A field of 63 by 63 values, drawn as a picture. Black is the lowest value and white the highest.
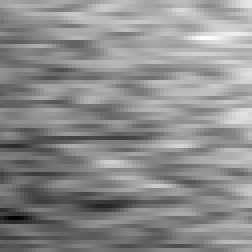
Ninth with the highest average: top right. Ninth with the lowest average: bottom left. Grain: streaks across. Slope: up to the top right. Histogram: bell-shaped.
